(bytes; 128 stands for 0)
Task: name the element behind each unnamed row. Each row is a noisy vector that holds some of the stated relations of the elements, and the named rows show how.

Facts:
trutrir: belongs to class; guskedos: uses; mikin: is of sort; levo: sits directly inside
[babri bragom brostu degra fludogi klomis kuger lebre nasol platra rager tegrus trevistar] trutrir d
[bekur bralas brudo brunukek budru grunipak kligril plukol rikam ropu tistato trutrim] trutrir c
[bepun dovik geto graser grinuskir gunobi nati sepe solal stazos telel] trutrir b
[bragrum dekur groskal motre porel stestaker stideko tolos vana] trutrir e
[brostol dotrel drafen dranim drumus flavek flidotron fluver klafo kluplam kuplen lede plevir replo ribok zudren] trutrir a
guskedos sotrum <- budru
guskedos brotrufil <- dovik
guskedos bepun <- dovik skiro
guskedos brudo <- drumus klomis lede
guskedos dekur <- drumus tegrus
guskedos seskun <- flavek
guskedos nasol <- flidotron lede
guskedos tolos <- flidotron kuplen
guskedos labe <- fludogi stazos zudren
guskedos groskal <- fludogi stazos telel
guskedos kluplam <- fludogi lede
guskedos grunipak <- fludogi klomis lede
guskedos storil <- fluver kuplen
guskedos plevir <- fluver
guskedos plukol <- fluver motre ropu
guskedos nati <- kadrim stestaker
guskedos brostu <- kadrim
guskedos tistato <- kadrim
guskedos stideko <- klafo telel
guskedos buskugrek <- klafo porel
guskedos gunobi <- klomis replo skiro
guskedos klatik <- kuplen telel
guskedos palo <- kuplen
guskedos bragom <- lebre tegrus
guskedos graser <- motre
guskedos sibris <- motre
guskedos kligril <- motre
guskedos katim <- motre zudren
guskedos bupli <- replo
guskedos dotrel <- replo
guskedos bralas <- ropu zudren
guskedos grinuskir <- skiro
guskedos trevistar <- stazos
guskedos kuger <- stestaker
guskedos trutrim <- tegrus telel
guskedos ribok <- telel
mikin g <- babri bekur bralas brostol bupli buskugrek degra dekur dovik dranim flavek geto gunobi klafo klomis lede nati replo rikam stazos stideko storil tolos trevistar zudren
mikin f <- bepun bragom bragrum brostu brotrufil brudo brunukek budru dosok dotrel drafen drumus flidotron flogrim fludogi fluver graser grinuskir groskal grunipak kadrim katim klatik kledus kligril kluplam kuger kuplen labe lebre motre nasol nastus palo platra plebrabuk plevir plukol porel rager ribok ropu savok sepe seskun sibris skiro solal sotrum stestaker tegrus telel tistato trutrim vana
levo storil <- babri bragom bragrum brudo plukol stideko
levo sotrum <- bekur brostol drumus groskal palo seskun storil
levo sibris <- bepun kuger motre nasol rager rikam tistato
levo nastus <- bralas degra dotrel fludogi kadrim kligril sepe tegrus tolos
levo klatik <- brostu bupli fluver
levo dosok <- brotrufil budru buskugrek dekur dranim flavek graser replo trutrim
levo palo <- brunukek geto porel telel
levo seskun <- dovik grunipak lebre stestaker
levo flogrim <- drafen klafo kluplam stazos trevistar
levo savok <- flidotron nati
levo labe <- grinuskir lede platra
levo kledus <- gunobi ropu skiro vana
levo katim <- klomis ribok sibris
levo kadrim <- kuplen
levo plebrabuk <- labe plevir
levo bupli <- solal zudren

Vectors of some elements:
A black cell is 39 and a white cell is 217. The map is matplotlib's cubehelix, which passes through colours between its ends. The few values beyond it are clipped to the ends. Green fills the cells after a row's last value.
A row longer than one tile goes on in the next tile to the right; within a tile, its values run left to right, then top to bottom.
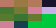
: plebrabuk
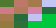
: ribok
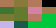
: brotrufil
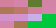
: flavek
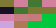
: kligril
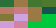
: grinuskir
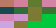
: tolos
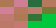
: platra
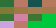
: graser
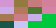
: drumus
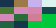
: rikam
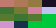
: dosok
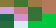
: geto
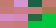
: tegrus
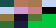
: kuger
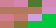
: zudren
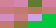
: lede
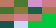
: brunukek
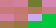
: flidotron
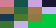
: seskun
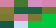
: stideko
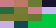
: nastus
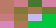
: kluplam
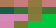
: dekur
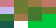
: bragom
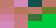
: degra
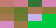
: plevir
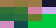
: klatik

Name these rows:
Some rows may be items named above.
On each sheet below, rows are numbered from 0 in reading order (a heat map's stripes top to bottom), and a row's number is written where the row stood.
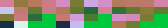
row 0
lebre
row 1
porel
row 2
vana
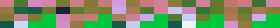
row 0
stideko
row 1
trutrim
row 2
drumus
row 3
dovik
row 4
plevir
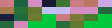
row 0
palo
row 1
klomis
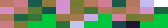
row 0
brostu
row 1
brostol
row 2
motre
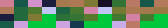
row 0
storil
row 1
buskugrek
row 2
graser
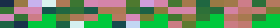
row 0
rikam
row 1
plukol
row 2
bragrum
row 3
nati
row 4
platra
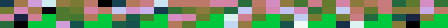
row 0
tistato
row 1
bupli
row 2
rager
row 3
vana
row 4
budru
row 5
dovik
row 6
lebre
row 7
katim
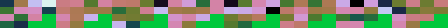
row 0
rikam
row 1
drafen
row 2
nastus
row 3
kuplen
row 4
bepun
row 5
solal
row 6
sotrum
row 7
trutrim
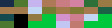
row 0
sibris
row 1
dotrel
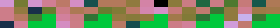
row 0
stestaker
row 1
degra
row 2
skiro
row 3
trevistar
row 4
sepe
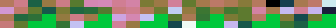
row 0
brostu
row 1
groskal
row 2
replo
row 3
babri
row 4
brotrufil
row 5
nasol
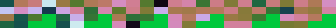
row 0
rager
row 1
telel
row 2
kadrim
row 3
dranim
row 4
trevistar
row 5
ropu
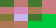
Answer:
stazos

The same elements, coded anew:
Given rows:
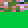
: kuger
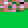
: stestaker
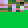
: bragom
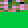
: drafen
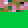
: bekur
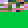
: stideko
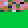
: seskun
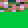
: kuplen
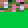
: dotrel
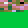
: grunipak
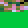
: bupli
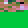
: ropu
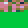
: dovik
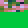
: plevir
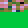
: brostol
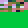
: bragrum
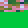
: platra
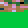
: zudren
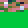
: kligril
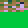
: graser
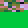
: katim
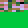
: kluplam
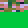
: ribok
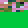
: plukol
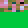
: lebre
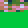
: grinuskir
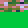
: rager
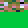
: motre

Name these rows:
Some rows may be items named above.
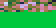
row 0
rikam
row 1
solal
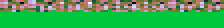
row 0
brostol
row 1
babri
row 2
nati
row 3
sepe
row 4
dekur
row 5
graser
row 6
drumus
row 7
dotrel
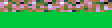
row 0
telel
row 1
vana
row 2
porel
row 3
brostu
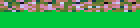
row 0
katim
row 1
stazos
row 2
kuger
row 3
replo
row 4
brostol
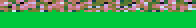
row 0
palo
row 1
brostol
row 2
geto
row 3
dranim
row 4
buskugrek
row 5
nasol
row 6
trevistar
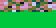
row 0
sotrum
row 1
sibris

